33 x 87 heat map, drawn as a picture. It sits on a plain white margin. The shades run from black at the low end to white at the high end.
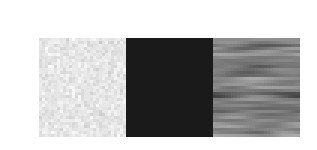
It is made of 1 by 3 panels. Panel 1,1: very high, fine-grained, faint in contrast. Panel 1,2: very low, flat. Panel 1,3: middling, streaked across.
